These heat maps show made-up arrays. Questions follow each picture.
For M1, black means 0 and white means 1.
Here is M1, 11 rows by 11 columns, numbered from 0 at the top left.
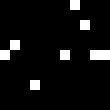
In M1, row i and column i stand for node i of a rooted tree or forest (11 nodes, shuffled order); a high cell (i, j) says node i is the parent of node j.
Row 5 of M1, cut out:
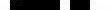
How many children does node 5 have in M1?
4
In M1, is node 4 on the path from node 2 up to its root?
no
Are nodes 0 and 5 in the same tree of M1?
yes
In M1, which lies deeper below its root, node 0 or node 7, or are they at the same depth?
node 7
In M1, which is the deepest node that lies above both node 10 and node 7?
5
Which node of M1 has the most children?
5
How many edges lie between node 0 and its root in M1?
1
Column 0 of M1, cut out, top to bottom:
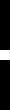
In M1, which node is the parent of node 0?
5
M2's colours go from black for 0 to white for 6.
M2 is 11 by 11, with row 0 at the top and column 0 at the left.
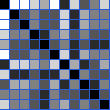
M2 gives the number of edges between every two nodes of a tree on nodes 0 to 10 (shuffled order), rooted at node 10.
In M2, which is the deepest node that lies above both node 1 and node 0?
4
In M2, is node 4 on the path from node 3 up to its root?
yes
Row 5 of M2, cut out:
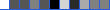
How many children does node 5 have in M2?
0
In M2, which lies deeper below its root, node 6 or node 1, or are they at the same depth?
node 6
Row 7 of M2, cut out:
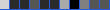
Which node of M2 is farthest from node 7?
0
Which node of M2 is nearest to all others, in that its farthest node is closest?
9
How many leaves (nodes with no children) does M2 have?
5
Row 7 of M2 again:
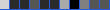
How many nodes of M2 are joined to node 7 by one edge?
4
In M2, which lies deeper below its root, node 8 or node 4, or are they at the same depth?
node 8
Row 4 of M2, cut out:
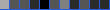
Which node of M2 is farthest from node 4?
0
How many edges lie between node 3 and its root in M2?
2
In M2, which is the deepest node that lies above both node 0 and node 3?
4
